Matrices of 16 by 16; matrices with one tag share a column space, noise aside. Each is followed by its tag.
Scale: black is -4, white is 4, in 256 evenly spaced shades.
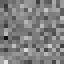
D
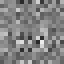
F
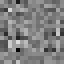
F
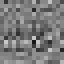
F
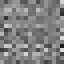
D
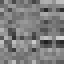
F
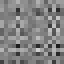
D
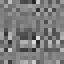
F
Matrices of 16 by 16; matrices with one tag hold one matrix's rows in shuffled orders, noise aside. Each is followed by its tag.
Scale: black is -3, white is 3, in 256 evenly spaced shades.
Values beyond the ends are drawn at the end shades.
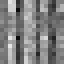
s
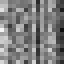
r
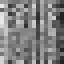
r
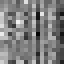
r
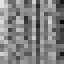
r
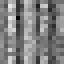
s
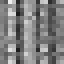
s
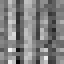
s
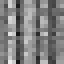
s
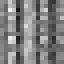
s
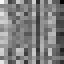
r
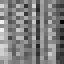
r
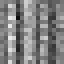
s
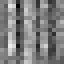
s
